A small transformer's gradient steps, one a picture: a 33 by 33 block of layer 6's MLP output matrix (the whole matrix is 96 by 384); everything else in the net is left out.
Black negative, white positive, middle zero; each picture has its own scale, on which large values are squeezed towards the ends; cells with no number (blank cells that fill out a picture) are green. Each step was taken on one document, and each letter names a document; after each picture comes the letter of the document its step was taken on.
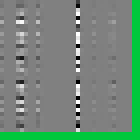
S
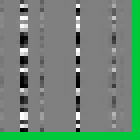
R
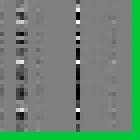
S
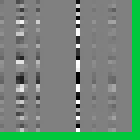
S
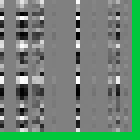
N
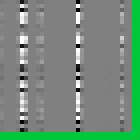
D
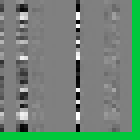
R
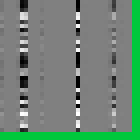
R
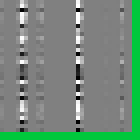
D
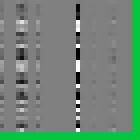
S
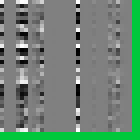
N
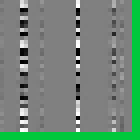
R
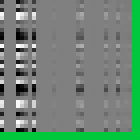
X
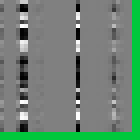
R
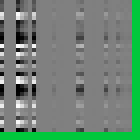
X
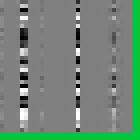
R
